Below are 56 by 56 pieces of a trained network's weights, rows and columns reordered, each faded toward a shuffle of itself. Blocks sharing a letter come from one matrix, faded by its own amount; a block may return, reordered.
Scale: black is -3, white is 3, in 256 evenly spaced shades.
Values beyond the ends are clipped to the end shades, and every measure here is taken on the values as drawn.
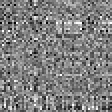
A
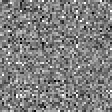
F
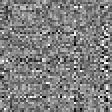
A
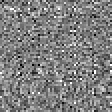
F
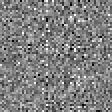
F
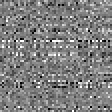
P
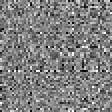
A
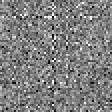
F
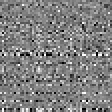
P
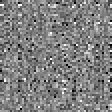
F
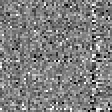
F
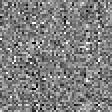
F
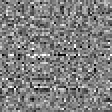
A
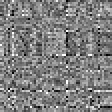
A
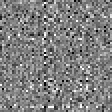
F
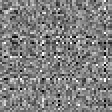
A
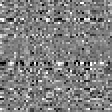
P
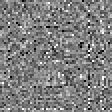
F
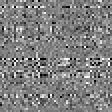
P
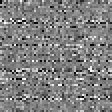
P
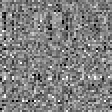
F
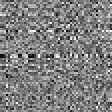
A
